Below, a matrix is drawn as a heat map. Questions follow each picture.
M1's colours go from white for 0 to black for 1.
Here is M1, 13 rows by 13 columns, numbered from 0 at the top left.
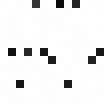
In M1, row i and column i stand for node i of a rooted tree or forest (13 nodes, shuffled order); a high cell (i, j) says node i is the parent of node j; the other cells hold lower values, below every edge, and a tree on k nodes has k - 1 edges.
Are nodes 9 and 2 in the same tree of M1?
no
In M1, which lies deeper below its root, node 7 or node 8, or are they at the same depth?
the same depth
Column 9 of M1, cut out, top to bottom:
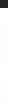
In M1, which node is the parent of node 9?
0
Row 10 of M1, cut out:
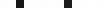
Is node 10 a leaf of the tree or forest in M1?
no
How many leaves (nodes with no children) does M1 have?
9
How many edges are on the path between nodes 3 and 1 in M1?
2
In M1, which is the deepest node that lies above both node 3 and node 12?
6
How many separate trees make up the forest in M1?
2
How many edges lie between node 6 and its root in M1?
2
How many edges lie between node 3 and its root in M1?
3
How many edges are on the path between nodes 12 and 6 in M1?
1
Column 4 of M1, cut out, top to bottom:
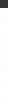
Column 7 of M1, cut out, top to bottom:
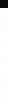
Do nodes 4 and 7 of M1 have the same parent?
yes
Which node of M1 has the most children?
6
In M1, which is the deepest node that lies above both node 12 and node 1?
6
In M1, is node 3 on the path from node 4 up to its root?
no
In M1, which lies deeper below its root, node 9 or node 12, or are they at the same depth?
node 12
